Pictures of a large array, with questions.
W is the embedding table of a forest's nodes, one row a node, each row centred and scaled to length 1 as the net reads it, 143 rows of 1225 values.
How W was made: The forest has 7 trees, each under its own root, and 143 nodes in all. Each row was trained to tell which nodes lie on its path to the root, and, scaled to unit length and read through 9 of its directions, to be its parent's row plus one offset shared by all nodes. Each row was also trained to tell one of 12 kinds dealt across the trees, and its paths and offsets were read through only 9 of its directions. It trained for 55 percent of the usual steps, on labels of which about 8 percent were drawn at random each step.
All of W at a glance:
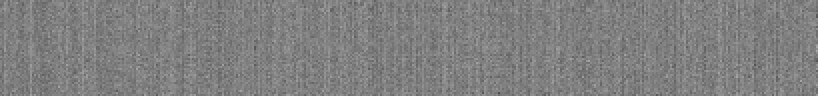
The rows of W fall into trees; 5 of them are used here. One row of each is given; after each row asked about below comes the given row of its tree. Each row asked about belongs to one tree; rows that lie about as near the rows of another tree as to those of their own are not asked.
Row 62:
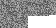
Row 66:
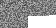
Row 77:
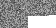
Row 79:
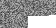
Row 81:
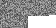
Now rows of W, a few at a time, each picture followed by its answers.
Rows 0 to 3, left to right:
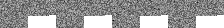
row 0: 77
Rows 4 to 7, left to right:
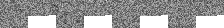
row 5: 79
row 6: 79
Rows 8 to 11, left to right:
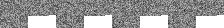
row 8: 79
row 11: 79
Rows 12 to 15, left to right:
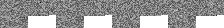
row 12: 62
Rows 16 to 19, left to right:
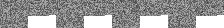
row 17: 62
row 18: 62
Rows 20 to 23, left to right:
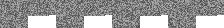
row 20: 79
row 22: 81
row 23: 79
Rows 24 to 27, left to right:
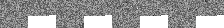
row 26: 66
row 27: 81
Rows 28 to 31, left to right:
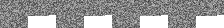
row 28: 62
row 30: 77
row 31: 66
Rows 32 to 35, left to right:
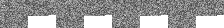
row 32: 62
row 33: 62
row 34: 77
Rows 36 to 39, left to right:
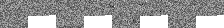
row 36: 66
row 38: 62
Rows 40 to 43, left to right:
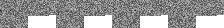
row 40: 79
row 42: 62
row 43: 62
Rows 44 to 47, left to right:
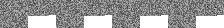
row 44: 62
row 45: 77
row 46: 79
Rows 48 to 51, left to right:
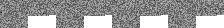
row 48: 77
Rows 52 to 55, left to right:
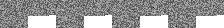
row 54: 66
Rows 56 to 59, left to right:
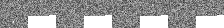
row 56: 79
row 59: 79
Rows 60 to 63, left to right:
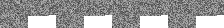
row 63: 77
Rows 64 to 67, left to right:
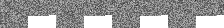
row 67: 77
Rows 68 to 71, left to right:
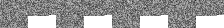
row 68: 62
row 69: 62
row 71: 79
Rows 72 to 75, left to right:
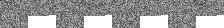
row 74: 79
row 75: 79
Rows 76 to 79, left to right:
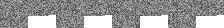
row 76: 62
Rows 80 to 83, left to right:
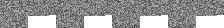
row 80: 62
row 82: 77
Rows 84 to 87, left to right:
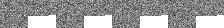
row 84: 62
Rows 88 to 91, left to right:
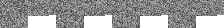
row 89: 81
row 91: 62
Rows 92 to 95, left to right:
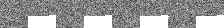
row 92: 62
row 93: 81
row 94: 66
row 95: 62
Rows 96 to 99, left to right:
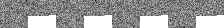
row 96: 79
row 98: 79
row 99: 81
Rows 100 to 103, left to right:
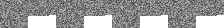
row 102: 62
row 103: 62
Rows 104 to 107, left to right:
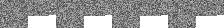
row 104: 62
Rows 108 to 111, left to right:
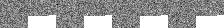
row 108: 79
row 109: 79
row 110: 77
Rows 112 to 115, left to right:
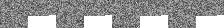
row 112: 79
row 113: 79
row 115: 66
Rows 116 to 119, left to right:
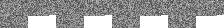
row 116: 79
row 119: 79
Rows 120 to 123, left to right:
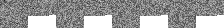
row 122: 79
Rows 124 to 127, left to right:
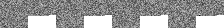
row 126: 62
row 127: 62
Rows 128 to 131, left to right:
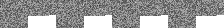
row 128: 66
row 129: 79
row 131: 62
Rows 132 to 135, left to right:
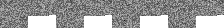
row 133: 66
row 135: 66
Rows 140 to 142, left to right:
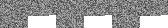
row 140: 66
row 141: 79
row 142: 66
